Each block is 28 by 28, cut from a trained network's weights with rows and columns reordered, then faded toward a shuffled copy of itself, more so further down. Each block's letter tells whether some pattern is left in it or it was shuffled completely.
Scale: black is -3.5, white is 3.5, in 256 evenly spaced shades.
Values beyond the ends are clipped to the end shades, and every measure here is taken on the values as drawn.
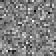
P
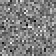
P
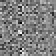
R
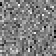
P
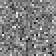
P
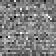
R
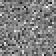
P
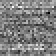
R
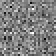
R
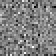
R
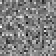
R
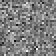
P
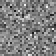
P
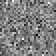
P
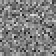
P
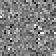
R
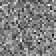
P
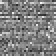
R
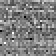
R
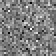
P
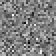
P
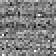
R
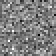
P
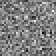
R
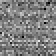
R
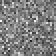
P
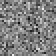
P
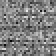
R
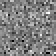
R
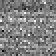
R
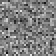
R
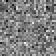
R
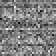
R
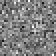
R
